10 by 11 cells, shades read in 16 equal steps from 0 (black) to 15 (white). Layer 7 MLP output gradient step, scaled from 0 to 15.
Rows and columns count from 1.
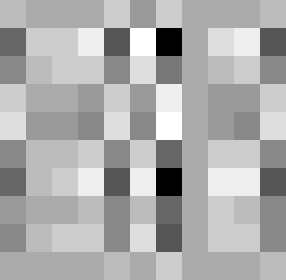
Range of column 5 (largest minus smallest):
8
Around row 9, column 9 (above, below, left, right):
12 10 10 12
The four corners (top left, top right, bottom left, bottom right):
11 11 10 11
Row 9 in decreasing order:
13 12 12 12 12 11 10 8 8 8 5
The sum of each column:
91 105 108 112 90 114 77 100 112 112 89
